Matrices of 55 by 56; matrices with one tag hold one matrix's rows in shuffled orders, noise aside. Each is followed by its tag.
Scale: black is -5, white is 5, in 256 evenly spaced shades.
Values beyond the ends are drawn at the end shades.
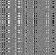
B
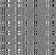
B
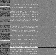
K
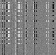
B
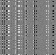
B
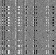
B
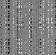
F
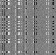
B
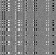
B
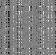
F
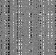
F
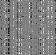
F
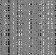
F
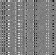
B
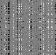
F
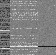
K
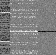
K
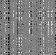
F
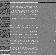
K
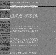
K
